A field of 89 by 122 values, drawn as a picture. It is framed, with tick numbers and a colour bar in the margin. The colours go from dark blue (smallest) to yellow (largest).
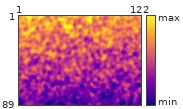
There are no lone odd cells. No regular stripes run through it. The field climbs toward the top. The ninth with the highest average is the top left. The field is mottled with small blotches.
